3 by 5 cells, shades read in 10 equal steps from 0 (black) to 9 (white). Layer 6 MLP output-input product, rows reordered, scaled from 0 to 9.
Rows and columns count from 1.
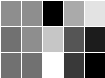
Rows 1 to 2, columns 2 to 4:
5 0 6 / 5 7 3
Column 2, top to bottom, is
5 5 4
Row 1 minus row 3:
1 1 -9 4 8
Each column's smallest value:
4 4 0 2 0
